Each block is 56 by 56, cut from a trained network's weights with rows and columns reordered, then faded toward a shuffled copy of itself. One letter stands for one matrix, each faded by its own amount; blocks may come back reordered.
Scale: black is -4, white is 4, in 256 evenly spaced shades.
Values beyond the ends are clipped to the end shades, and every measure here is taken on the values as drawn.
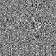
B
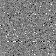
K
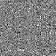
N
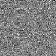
B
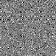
B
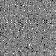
N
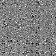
N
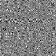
B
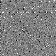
K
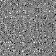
N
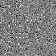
N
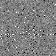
K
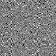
N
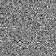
B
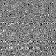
B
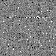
K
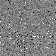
K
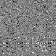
K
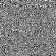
B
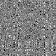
N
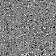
N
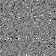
K
